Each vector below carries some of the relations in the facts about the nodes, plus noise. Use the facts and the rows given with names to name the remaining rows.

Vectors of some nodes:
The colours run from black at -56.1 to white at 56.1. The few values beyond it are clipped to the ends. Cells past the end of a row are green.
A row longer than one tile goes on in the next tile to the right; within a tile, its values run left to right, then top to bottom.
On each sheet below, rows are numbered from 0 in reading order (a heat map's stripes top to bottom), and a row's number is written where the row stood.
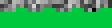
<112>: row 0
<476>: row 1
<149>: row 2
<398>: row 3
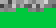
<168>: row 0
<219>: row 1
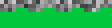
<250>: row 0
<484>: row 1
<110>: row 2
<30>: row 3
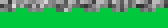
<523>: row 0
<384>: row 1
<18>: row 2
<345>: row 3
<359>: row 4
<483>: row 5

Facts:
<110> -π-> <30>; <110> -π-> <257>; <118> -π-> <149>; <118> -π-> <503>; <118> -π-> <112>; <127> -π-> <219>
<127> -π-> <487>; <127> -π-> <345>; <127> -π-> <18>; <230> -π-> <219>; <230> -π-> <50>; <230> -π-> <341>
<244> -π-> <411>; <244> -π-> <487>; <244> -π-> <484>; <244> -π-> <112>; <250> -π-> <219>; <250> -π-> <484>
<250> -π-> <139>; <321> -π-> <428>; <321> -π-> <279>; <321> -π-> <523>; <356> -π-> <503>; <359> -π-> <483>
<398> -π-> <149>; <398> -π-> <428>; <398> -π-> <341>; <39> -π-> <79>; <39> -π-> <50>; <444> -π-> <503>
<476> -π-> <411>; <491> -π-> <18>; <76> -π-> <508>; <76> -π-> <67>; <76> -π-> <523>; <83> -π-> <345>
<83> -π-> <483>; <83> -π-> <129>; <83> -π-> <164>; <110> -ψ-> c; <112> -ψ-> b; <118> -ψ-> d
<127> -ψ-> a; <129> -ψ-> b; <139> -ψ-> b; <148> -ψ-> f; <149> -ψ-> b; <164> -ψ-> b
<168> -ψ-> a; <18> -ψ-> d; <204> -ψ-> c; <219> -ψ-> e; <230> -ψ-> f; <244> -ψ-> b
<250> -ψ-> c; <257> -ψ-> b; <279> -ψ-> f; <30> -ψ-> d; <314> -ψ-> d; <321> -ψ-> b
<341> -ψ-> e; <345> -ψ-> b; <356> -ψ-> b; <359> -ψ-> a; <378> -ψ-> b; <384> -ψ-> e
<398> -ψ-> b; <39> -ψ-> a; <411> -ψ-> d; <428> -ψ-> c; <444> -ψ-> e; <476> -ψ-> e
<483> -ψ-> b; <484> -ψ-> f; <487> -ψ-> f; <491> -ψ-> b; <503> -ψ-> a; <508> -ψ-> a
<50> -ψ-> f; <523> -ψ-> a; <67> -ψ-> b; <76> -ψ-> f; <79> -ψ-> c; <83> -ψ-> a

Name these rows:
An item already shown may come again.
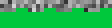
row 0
<508>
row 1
<444>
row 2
<148>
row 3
<118>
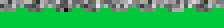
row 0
<168>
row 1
<50>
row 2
<230>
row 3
<428>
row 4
<384>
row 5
<508>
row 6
<503>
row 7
<50>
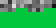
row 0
<523>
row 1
<491>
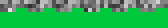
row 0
<411>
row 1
<67>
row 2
<112>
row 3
<356>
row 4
<149>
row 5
<219>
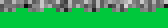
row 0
<244>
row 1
<204>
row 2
<76>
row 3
<39>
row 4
<341>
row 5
<127>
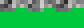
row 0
<279>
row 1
<79>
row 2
<279>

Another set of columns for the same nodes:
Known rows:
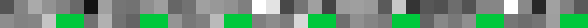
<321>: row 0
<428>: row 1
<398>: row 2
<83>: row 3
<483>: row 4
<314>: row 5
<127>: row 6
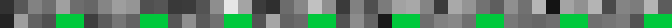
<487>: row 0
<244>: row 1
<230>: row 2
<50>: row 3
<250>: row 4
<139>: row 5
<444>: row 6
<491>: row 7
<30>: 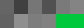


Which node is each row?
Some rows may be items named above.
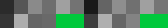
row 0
<148>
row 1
<279>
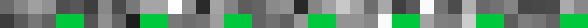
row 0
<244>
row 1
<250>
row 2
<127>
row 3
<118>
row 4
<523>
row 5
<39>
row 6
<18>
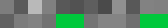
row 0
<112>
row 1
<384>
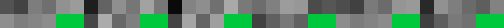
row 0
<341>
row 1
<279>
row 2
<76>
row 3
<244>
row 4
<341>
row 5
<476>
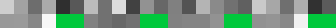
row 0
<523>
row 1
<356>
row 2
<149>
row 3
<523>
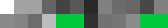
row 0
<503>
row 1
<411>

